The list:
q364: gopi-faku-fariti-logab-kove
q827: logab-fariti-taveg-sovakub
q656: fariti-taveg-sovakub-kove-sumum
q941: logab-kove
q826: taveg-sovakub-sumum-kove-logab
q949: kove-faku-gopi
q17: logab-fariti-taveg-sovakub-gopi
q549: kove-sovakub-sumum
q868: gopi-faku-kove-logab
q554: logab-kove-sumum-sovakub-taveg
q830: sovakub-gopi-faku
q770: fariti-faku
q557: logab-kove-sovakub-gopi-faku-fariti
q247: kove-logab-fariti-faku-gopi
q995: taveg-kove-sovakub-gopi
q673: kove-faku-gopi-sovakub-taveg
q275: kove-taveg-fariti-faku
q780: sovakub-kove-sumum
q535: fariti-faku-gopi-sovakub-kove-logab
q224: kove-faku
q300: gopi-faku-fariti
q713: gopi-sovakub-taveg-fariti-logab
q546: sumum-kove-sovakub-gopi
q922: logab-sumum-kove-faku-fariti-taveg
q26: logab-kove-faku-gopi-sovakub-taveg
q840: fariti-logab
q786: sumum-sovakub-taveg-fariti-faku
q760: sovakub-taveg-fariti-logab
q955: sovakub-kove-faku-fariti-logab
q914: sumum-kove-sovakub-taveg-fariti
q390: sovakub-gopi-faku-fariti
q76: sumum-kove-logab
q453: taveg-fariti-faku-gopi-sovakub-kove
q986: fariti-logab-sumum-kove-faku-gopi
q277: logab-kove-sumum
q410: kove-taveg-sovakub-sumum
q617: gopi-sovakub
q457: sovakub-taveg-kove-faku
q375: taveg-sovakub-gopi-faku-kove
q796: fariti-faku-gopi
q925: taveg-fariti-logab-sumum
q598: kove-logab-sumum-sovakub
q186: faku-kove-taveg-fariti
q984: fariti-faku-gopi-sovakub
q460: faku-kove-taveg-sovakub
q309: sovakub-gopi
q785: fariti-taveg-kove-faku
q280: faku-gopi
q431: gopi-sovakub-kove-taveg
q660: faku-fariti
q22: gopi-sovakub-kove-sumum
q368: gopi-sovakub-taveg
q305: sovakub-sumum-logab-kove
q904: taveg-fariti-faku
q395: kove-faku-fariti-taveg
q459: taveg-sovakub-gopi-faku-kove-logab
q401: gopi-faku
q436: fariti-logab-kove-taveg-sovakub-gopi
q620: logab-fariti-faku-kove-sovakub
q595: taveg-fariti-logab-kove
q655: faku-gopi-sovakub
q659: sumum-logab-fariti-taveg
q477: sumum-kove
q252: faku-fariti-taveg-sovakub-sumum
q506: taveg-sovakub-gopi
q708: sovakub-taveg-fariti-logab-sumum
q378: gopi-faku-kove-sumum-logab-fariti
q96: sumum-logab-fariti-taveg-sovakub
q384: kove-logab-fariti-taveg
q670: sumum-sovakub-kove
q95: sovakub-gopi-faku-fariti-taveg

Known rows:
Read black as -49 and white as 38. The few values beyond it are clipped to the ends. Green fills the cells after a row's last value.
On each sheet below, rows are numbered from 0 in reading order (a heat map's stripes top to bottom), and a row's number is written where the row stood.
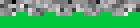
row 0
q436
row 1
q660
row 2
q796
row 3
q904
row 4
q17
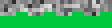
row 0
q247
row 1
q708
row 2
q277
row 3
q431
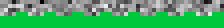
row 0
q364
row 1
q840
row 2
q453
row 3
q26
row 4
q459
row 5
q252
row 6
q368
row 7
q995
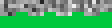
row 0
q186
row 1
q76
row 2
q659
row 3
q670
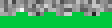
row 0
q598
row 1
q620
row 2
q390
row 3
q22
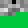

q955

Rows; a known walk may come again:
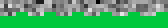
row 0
q868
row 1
q995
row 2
q826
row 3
q840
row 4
q309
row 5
q384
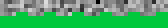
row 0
q557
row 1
q252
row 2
q375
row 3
q955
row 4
q904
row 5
q275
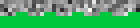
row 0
q655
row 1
q459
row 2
q76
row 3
q670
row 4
q17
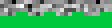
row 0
q595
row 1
q713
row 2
q364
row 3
q770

